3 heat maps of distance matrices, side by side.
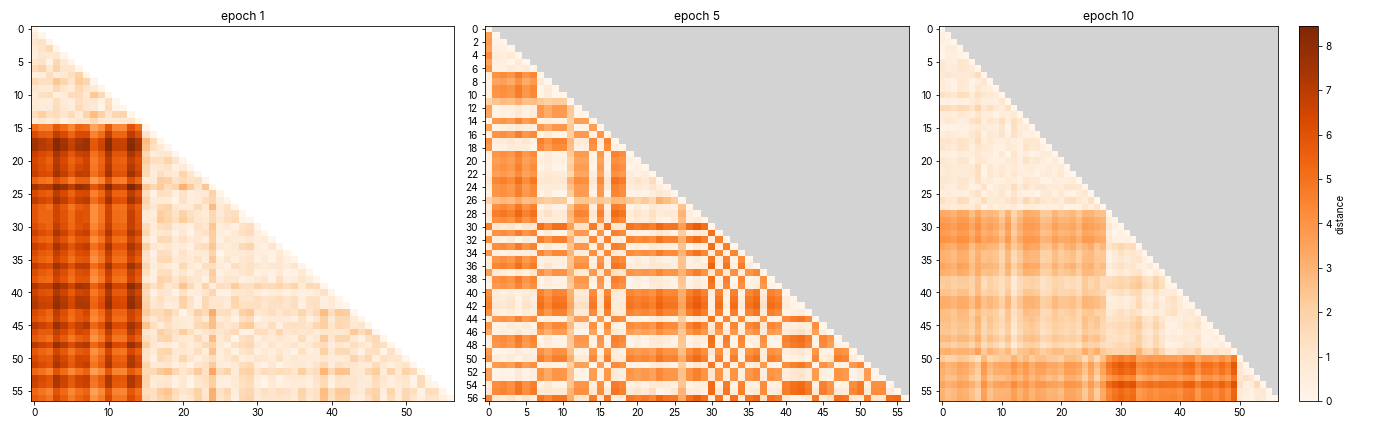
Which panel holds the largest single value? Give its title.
epoch 1
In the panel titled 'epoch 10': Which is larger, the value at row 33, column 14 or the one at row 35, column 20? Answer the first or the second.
the first
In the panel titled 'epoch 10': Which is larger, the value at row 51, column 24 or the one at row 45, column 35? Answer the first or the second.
the first
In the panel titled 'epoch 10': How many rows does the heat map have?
57
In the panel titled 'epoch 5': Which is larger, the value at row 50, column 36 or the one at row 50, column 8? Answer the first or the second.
the first
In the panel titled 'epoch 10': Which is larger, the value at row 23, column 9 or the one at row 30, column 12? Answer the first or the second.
the second
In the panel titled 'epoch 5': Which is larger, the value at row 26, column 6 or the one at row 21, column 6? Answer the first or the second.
the second
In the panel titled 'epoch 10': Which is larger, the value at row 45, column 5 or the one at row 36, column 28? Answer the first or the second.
the first
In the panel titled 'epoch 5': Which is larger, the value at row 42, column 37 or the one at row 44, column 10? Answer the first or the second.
the first
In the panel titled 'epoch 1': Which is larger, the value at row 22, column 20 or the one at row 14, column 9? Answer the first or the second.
the first
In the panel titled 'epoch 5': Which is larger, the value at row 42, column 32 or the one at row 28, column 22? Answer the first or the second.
the second
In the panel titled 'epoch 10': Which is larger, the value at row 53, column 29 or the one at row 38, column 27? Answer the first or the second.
the first
